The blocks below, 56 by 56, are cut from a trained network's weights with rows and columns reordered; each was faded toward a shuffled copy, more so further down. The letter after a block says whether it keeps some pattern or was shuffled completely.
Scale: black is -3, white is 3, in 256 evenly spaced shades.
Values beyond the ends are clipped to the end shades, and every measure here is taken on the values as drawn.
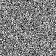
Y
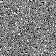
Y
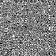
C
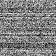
C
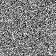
Y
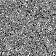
Y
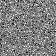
Y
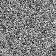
Y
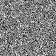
Y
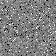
Y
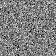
Y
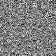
C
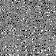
C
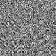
C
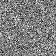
Y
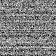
C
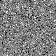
Y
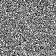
Y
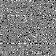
C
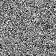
Y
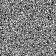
Y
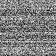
C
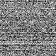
C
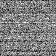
C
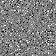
C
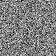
Y
